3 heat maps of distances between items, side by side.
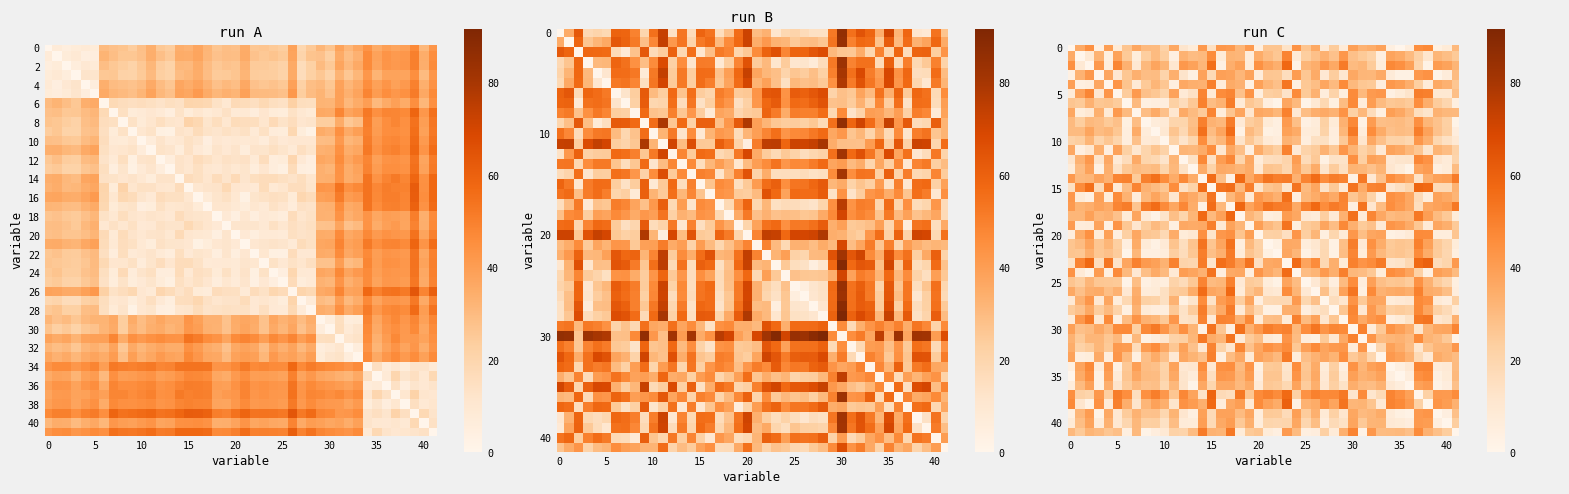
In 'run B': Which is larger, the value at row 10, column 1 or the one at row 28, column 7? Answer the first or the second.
the second
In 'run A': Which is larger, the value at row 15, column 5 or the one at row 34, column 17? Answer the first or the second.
the second
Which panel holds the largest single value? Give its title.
run B
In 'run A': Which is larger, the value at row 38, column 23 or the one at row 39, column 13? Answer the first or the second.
the second
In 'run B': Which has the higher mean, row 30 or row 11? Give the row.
30
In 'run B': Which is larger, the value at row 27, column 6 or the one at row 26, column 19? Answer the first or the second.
the first
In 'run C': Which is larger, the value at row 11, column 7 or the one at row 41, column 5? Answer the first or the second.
the second
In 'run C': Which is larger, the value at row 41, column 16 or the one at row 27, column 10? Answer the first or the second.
the first
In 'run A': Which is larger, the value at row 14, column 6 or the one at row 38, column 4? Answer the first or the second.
the second
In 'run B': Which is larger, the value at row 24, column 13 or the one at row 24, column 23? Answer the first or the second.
the first
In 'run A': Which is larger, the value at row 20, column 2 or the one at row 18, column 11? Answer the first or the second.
the first
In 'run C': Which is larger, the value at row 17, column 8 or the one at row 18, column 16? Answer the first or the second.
the first
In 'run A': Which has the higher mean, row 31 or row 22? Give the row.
31
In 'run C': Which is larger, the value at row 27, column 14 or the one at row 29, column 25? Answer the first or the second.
the first
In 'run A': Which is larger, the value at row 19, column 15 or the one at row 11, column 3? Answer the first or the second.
the second
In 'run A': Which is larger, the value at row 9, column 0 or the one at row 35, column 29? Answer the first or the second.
the second
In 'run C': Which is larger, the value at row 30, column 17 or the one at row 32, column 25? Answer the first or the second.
the second
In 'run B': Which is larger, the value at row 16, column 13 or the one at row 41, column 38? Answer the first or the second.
the first
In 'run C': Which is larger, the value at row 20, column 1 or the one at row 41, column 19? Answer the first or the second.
the first
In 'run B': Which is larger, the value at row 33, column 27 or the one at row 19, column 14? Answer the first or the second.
the first
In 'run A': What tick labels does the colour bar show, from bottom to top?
0, 20, 40, 60, 80
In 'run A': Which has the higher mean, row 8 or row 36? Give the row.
36
